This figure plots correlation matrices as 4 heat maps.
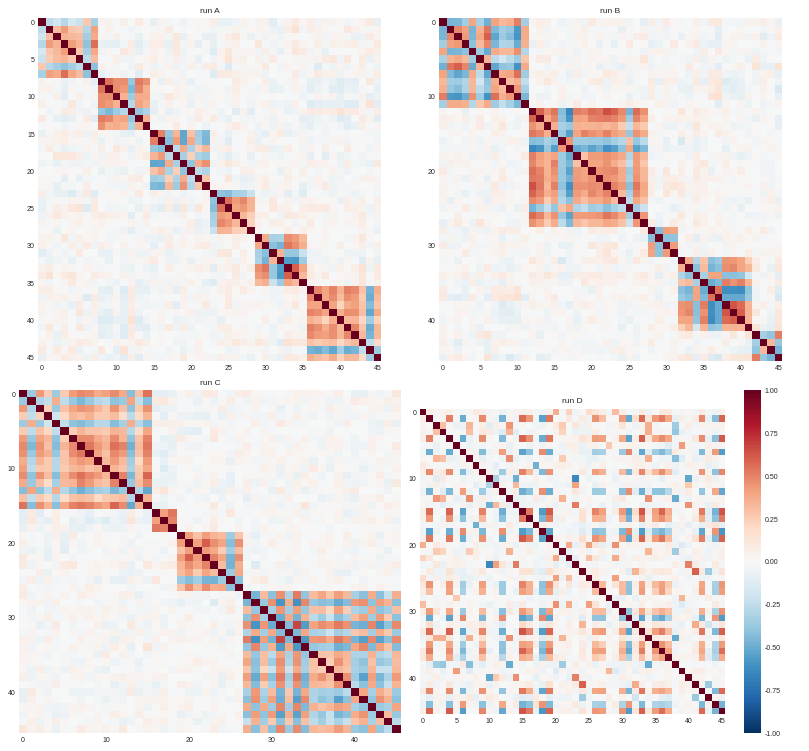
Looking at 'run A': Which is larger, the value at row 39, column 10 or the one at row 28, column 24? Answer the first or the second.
the second
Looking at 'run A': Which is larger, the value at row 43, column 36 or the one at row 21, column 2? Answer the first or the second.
the first
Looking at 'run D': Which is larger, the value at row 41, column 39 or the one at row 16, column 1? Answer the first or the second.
the second
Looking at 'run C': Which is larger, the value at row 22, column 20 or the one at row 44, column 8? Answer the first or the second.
the first
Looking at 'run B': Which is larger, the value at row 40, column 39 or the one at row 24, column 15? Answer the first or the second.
the first
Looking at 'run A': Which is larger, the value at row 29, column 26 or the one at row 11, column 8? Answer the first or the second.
the second
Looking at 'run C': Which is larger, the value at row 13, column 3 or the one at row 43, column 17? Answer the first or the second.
the second
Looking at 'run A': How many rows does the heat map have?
46
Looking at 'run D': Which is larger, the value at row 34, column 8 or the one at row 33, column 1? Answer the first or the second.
the second
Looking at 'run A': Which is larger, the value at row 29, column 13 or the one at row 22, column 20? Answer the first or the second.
the first
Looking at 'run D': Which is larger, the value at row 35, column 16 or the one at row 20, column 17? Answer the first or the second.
the first
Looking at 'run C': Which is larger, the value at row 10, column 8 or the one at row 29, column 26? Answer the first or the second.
the first
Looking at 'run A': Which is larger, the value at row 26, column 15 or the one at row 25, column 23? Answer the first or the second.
the first
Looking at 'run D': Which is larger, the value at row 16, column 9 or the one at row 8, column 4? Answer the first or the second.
the first
